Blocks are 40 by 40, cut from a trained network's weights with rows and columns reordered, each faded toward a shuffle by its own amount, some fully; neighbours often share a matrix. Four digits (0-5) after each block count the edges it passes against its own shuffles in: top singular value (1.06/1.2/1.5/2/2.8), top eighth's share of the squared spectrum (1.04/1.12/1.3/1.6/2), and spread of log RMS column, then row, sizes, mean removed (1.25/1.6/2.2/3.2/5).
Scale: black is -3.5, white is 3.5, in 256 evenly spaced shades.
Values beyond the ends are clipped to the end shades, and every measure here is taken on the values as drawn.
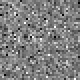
0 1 0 0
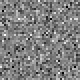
0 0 0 1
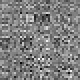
3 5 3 2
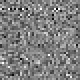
3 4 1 2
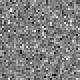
0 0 0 0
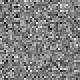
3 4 1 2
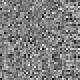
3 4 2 1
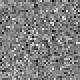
0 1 0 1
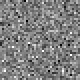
0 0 0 0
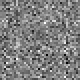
2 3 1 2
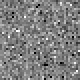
1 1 0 0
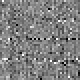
2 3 0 2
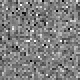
1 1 0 0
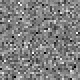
0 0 0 0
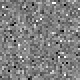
0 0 0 0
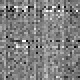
3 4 0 2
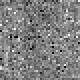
1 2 0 1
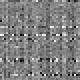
3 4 0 3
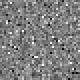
0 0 0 0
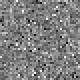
0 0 0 0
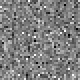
0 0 0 0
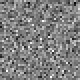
0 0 0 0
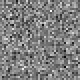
2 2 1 0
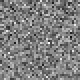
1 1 0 0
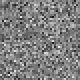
2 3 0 0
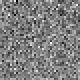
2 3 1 0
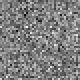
1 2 0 0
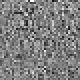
3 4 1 2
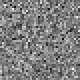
2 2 0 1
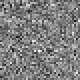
2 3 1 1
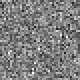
0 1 0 0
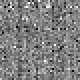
2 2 0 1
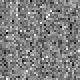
1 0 0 0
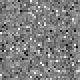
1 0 0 0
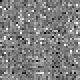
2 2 0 1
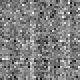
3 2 0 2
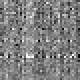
3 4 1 3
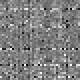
2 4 0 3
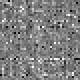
2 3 0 2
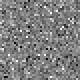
0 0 0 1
